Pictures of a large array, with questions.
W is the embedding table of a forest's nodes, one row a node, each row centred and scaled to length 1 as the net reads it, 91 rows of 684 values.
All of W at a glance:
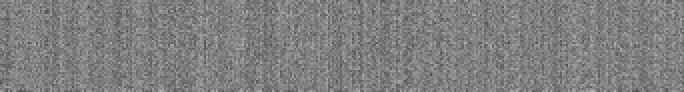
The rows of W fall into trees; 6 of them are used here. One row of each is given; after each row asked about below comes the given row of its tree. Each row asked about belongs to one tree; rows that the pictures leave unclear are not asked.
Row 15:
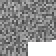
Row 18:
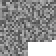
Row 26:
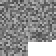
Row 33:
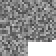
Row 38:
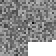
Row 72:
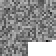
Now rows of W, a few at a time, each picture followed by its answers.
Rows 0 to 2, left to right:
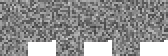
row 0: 15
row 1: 33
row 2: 18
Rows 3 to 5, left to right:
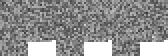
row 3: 15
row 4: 38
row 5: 72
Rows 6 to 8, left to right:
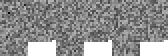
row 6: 18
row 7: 26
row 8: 72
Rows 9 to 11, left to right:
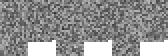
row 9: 18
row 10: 26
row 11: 26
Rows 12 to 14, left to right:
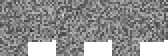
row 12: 38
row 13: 26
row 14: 15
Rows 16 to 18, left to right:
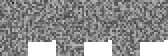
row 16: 33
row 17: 38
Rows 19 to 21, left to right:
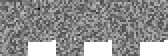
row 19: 18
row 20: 26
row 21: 18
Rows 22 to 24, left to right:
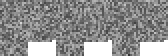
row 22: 26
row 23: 38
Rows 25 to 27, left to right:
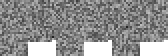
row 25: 72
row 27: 72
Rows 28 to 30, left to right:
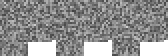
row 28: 72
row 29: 33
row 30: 15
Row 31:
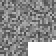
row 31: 26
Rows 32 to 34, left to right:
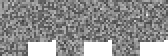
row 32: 72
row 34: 18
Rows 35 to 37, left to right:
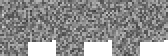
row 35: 38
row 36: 26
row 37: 18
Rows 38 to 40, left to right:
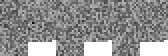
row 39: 15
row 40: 18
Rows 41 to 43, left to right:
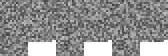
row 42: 33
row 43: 33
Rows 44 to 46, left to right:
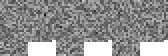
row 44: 26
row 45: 26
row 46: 15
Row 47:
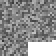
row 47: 26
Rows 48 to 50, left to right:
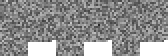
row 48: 33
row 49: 15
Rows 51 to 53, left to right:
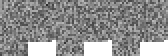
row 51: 72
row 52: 15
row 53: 18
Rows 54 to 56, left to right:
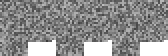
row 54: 18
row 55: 15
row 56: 18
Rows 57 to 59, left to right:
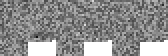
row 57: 26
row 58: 15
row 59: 18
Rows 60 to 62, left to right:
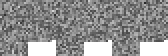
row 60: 72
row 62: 33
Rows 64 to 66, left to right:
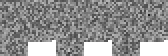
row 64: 18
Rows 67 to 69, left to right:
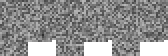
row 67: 26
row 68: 38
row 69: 26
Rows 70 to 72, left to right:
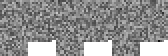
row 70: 33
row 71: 18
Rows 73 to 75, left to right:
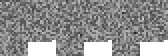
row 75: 72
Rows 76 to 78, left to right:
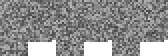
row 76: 72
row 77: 33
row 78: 26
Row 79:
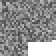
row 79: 18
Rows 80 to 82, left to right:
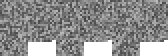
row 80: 33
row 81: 18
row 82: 18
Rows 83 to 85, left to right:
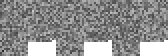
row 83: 33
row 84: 26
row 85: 38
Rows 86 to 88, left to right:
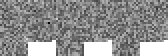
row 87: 72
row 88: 18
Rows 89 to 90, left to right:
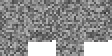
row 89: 26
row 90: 26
